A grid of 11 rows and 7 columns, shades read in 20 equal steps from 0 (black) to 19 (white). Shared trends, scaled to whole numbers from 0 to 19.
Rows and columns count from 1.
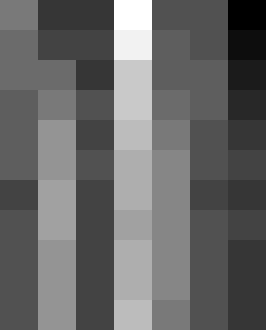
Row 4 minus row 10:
1 -2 1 2 -2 1 -1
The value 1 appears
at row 2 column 7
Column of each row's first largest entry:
4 4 4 4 4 4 4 2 4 4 4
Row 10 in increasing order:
4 5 6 6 10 11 13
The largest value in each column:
9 12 6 19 10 7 5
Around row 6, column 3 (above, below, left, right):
5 5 11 13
